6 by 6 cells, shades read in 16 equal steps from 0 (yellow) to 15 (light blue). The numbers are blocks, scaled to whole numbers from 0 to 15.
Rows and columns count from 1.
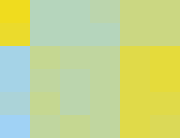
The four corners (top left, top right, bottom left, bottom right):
0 7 15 4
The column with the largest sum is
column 3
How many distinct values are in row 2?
3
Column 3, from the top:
11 11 9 10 10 8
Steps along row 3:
down up same down down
